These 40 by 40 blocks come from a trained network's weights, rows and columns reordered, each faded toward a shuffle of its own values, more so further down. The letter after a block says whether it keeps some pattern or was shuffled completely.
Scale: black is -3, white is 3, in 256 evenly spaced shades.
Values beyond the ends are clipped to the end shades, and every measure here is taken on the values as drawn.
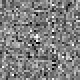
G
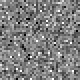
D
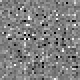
G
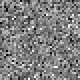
D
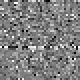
G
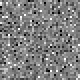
D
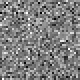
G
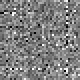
G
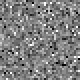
D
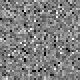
G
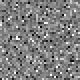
D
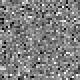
D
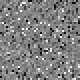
D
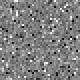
D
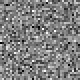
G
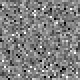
D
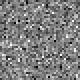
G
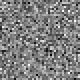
G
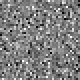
D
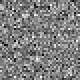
G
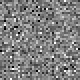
G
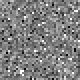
D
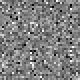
G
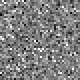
D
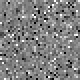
D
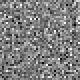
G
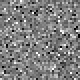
D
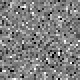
D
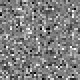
G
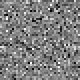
G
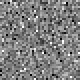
D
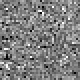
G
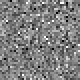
G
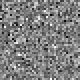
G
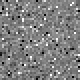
D
